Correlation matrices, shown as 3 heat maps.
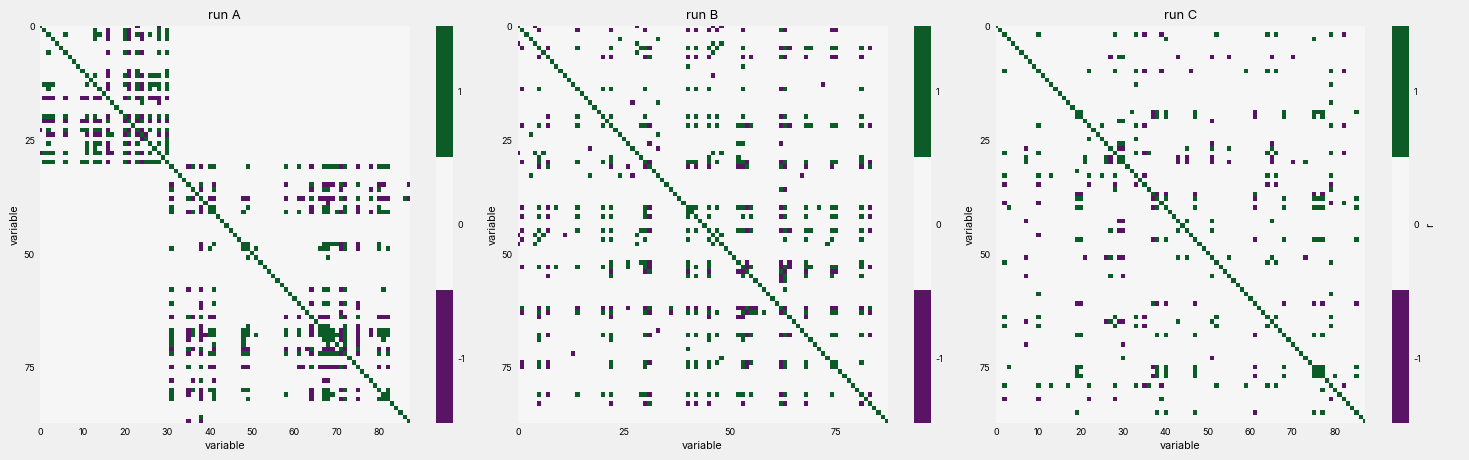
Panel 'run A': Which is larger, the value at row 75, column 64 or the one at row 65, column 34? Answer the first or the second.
the first
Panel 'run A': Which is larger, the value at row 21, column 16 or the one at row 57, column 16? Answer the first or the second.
the first
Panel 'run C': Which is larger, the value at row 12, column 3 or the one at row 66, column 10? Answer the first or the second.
the second
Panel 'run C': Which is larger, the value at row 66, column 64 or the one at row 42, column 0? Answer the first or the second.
the first
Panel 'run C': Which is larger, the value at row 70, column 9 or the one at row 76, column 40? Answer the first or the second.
the second
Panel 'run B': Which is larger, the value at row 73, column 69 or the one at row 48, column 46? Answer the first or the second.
the second
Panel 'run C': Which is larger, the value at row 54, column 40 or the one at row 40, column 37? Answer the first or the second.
the first
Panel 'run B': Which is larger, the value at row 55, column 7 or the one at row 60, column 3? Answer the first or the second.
the second
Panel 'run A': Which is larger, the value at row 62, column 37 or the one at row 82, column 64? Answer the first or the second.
the first
